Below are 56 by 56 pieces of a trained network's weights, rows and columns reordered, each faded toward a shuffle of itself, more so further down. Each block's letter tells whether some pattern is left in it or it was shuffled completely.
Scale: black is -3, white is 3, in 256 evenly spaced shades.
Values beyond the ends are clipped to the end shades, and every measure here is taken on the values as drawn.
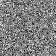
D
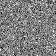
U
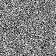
U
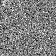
U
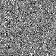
D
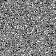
D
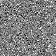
D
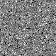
U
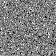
U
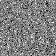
D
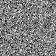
U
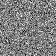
U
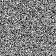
U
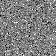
U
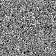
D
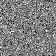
U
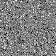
D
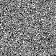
U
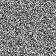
U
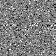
D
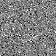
D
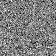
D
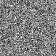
U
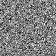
D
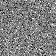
U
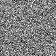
U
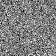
U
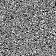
U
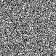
U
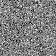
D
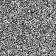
U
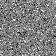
U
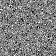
U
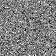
U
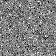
U
